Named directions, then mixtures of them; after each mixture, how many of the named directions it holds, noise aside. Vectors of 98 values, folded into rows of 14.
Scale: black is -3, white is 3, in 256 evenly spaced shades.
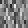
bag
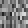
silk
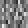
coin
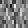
one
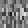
three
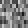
three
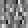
one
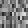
one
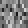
three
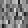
one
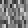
two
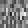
three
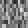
two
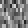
three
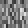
three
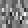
two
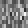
three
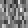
two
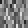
one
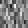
one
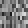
one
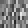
two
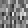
two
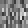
three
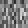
three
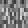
three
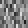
one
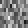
two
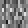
one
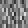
three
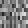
one
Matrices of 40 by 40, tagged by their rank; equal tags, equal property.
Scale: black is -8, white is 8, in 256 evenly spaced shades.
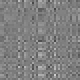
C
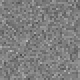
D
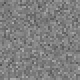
D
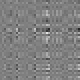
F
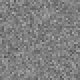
D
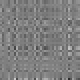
F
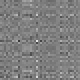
C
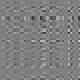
F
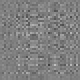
C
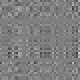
C
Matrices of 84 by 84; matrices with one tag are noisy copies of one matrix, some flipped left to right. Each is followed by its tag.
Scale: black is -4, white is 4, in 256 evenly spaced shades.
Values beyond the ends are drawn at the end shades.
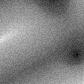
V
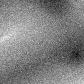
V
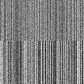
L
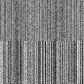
L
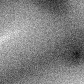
V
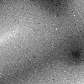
V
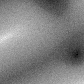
V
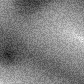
V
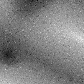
V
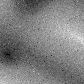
V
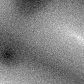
V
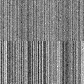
L
